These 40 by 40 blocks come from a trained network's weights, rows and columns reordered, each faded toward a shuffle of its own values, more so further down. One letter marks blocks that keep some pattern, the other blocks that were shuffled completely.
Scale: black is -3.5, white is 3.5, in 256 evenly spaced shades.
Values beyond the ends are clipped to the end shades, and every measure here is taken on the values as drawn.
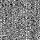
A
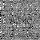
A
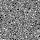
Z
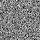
Z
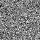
Z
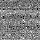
A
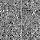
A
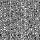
A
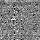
A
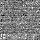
A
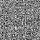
A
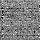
A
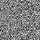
A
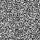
A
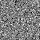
Z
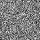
A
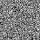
A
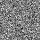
Z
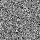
Z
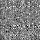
A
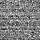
A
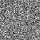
A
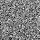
Z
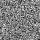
Z
